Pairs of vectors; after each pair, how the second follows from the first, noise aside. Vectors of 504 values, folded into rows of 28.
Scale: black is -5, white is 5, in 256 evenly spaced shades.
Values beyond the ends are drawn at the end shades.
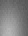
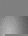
partly zeroed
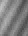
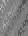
partly zeroed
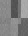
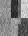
scaled up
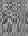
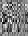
scaled up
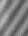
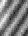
scaled up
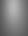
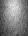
scaled up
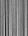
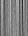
reversed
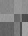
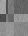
reversed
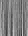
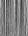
reversed
